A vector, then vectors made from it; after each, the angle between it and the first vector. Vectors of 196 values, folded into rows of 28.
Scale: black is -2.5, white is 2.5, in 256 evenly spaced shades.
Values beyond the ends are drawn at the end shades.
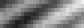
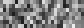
orthogonal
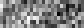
partly opposed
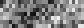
partly aligned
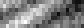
nearly opposite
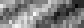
nearly opposite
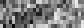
partly aligned
